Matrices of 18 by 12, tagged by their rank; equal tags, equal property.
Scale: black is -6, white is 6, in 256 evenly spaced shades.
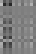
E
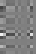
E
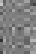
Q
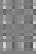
E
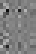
Q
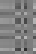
E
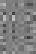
Q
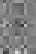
Q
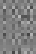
Q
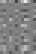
Q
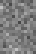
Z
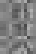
Q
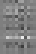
Q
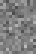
Z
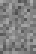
Z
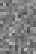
Z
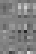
Q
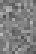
Z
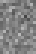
Z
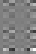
E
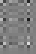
E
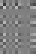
E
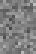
Z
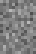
Z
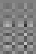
E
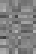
Q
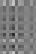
E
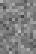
Z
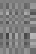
E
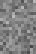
Z
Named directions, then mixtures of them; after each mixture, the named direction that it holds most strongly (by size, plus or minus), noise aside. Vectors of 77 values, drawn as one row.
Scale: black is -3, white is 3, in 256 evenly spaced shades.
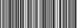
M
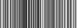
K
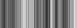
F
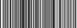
K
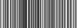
K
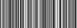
M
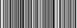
M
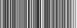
K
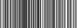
K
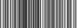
K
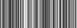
M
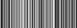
K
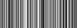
K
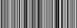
M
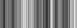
F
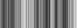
F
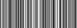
M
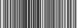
K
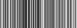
K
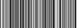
M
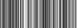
M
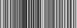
K
